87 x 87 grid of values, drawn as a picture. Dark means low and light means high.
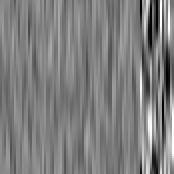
Histogram: heavy tails on both sides. Seam: vertical, 80% of the way across, the left part calmer. Grain: streaks running down. Mirror symmetry: none.
